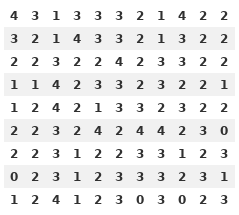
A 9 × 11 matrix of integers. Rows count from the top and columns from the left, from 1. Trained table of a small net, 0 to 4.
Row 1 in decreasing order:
4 4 3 3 3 3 2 2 2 1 1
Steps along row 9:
up up down up up down up down up up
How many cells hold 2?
39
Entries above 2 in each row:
6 5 4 4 4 5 4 5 4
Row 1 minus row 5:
3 1 -3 1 2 0 -1 -1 1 0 0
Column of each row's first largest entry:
1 4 6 3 3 5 3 3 3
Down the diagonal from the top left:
4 2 3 2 1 2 3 3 0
